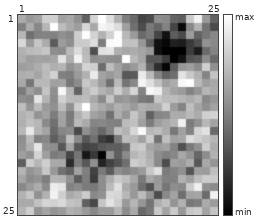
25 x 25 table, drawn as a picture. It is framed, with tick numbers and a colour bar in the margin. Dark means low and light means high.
The ninth with the lowest average is the top right. Overall the values sit about 60% of the way up the scale. No single row or column stands out from its neighbours. The halves do not mirror each other. There are two dips. The field is mottled with small blotches.
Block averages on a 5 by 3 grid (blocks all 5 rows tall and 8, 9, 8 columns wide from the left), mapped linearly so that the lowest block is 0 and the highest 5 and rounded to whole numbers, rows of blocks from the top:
5 5 0 | 5 5 3 | 4 4 5 | 3 2 4 | 5 4 4
